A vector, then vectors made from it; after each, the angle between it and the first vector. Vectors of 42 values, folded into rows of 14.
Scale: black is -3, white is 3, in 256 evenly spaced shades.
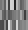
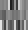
partly opposed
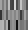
nearly opposite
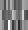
partly aligned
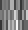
partly aligned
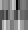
orthogonal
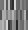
nearly opposite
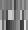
orthogonal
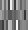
nearly parallel
